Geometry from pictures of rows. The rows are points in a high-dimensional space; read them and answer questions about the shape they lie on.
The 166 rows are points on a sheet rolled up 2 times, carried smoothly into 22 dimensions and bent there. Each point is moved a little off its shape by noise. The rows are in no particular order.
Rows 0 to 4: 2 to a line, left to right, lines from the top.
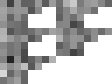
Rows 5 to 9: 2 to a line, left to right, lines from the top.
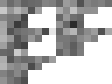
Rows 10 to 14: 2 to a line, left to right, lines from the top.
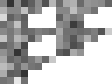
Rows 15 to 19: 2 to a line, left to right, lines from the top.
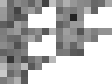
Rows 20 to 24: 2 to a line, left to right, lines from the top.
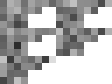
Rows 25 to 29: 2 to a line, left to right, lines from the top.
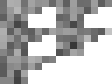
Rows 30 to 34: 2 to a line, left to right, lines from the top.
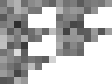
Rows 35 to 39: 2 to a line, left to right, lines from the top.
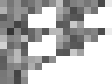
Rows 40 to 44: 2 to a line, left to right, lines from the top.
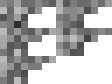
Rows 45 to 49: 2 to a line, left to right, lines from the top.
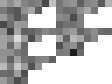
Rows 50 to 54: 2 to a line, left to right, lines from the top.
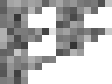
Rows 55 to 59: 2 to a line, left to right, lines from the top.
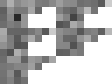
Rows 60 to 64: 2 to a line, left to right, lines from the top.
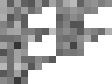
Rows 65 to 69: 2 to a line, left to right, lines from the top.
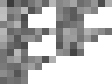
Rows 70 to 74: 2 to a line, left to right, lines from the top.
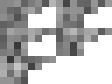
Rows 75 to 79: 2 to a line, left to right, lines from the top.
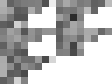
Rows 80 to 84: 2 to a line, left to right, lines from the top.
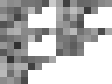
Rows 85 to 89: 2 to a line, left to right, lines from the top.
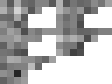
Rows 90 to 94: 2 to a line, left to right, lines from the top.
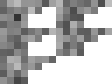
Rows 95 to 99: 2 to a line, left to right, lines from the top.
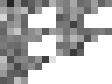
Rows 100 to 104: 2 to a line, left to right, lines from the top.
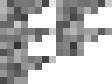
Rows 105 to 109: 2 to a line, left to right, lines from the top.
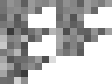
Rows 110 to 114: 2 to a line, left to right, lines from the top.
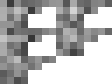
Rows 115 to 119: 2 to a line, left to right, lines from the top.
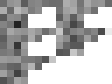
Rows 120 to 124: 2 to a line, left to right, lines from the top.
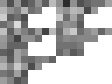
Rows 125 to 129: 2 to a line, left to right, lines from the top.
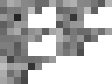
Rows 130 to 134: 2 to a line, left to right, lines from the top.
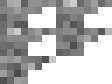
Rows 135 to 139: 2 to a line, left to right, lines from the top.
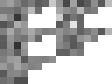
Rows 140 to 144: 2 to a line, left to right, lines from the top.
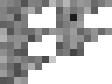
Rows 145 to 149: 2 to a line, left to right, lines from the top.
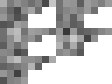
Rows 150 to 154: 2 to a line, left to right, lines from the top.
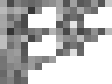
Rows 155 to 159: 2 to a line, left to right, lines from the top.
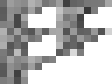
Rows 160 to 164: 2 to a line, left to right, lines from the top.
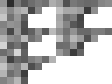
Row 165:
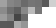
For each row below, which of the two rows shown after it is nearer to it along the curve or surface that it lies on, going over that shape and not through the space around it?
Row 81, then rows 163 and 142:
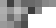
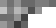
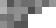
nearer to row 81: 163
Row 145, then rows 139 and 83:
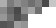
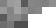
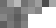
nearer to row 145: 139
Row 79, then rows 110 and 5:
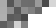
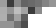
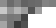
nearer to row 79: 110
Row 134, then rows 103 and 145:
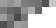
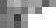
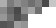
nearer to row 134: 145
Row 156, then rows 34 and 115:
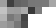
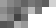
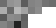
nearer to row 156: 115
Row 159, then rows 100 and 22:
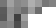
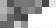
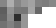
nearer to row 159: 22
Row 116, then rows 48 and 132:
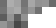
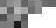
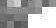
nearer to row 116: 48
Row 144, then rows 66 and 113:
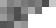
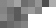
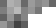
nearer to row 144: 113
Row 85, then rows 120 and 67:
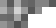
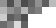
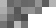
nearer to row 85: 120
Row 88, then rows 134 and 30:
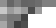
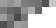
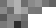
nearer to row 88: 30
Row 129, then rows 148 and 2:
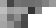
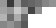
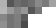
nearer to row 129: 148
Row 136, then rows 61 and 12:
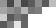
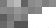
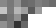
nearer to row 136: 12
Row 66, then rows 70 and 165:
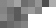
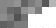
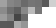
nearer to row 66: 70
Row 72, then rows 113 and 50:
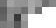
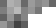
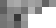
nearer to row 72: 50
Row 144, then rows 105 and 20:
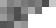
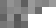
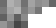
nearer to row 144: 20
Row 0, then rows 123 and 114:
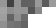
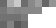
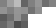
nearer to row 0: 114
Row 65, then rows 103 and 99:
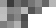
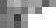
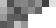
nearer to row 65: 99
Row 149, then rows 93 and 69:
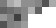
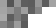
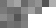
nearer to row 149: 93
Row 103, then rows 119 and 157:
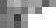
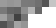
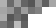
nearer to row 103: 119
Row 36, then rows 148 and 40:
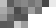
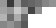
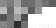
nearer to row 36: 148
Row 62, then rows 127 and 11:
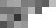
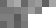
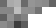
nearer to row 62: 11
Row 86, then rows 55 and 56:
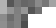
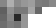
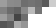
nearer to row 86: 56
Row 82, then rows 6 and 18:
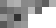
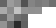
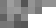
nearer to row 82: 6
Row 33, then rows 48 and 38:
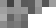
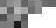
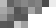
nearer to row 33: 48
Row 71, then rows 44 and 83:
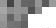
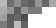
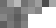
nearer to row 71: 44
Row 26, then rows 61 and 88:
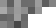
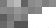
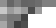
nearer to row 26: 61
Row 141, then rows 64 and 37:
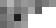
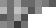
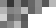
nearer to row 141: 64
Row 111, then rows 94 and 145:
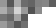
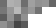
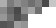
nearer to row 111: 94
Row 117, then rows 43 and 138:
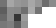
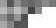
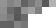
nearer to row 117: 43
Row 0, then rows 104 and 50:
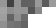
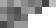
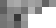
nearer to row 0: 104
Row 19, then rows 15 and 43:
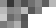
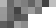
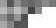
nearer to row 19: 43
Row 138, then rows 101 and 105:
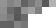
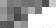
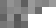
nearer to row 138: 105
